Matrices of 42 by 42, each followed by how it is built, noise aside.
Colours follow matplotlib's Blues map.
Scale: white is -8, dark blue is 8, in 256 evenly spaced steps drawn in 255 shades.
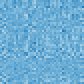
low rank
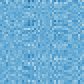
low rank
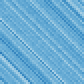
Toeplitz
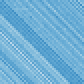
Toeplitz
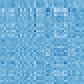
low rank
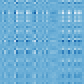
low rank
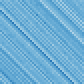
Toeplitz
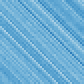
Toeplitz
